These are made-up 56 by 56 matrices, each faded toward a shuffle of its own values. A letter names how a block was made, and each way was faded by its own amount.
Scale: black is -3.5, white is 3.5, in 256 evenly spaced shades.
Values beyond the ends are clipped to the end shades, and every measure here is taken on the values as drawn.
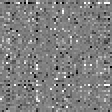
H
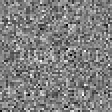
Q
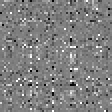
H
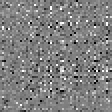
H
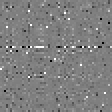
H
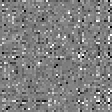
H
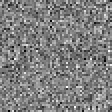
Q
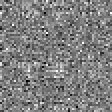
Q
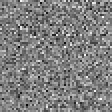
Q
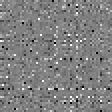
H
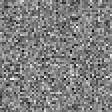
Q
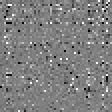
H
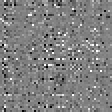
H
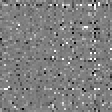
H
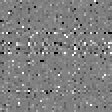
H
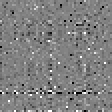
H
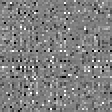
H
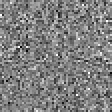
Q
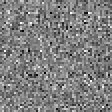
Q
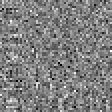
Q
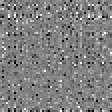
H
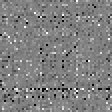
H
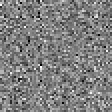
Q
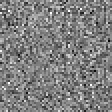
Q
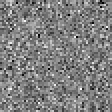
Q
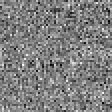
Q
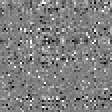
H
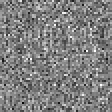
Q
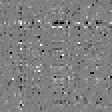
H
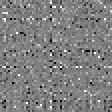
H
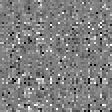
H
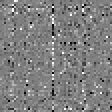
H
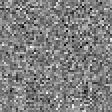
Q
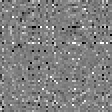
H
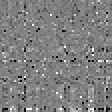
H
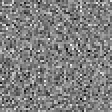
Q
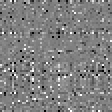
H
